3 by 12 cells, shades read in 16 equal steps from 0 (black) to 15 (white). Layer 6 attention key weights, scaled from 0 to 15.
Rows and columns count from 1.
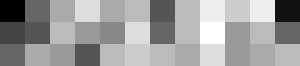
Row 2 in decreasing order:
15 13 11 11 11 9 9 8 6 6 5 4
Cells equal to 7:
0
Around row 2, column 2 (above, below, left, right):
6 10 4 11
